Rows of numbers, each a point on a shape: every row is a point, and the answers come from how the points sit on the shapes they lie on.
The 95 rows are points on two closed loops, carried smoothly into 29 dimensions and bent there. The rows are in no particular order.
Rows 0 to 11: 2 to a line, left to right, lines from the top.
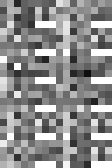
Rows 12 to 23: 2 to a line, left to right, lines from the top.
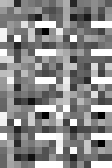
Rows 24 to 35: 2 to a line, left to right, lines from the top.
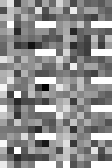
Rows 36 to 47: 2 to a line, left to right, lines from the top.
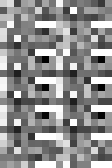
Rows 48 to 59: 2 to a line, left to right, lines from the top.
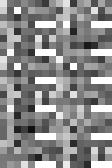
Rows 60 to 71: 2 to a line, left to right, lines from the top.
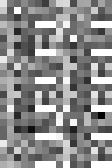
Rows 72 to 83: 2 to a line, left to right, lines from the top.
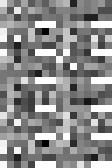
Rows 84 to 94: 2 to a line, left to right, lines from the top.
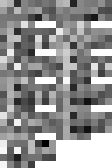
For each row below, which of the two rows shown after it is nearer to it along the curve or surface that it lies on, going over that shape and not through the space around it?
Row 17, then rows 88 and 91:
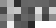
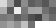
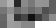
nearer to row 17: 91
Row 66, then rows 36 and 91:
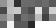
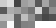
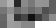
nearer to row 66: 36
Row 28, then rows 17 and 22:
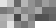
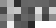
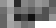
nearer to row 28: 17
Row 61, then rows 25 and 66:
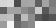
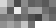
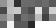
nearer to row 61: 66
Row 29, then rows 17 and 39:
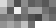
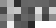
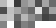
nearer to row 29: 39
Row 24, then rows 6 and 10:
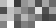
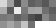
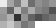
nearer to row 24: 10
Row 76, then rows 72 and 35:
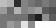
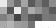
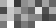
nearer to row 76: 72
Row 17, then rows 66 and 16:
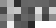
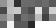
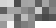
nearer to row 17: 66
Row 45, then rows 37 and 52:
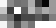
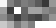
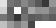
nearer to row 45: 37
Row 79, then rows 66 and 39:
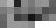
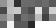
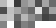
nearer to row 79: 66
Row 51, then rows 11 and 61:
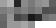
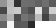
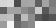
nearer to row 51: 11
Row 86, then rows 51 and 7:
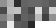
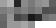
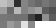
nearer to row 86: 51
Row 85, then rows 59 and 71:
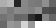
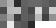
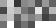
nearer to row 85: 59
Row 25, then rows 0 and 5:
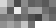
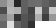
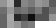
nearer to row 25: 5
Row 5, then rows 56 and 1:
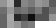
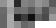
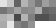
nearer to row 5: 56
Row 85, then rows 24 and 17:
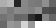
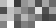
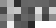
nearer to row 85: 17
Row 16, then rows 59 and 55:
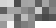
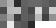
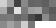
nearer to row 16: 59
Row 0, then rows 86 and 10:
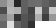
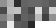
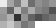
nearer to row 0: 86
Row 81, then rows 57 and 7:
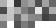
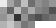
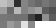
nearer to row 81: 57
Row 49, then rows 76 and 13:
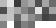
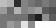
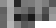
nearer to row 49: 13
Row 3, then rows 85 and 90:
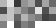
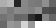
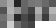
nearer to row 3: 90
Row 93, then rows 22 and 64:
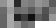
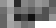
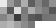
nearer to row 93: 22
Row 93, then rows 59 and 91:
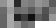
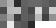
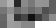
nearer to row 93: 91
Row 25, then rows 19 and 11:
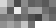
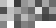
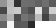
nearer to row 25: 19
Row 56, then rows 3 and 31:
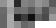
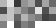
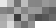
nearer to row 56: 3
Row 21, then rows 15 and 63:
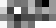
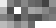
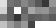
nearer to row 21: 15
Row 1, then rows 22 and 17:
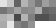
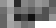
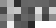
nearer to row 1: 17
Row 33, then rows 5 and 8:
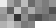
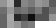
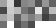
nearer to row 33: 8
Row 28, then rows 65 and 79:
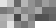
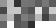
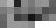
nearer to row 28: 65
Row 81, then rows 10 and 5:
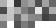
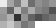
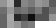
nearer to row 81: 10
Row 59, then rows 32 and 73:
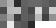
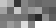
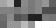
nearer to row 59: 73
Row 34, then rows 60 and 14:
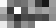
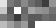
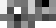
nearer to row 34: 14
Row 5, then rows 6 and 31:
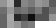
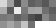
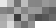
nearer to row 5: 6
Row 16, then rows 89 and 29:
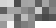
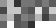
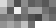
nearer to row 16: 89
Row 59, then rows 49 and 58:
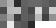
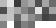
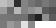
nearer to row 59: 49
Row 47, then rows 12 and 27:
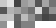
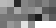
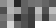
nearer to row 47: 27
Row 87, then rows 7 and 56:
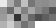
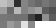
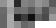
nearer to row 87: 7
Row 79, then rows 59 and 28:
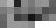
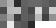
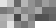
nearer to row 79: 59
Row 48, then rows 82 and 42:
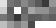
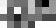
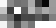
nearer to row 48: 82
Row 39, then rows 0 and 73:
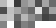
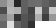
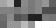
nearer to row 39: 0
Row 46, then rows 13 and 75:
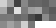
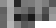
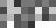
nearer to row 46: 13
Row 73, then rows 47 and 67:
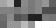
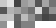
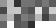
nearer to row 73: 67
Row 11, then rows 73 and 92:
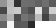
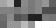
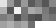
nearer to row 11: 73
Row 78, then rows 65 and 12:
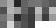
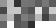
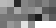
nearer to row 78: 65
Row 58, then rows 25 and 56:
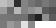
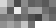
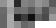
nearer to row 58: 25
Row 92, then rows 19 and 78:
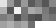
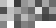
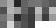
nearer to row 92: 19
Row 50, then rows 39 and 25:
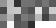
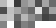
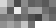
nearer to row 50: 39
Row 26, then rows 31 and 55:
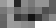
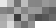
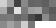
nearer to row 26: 55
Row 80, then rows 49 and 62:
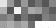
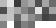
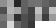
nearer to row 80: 49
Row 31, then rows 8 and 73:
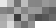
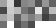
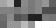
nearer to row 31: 8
